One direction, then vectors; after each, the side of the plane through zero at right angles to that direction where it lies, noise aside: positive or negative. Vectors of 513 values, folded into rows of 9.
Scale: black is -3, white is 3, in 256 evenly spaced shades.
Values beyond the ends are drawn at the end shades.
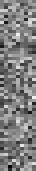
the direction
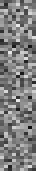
positive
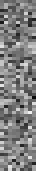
negative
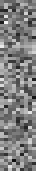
negative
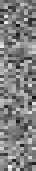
negative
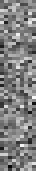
positive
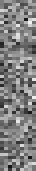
positive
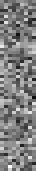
negative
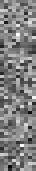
positive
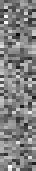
negative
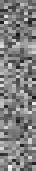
negative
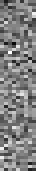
negative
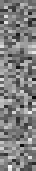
negative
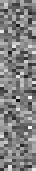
negative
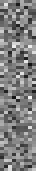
negative
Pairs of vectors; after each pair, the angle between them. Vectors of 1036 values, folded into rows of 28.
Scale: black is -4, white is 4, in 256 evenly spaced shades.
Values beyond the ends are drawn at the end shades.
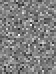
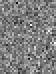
partly aligned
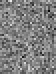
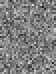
partly opposed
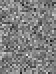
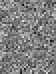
nearly parallel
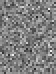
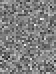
orthogonal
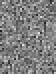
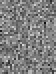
nearly parallel
